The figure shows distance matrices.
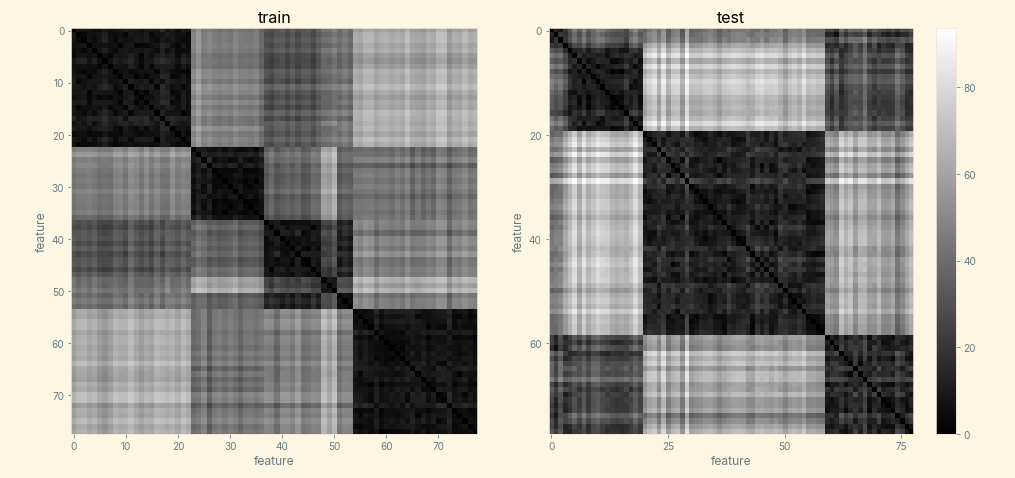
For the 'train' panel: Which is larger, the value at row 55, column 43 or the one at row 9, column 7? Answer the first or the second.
the first
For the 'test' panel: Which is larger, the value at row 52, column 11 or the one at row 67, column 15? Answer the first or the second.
the first
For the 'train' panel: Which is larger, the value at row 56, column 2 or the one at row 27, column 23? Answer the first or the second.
the first
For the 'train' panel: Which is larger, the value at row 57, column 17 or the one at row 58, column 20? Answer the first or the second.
the first
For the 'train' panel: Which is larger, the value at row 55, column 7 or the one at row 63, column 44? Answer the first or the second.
the first
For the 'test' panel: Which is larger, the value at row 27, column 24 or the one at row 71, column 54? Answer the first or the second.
the second
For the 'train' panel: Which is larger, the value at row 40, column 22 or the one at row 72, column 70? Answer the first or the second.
the first
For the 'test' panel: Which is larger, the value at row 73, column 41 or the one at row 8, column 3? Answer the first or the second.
the first
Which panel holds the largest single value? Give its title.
test
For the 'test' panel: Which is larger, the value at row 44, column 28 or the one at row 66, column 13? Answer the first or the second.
the second
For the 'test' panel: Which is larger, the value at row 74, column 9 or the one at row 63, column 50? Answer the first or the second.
the second
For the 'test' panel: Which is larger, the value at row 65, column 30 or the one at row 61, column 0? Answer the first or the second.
the first
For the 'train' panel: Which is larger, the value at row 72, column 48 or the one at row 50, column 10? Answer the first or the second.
the first
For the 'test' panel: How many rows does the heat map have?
78
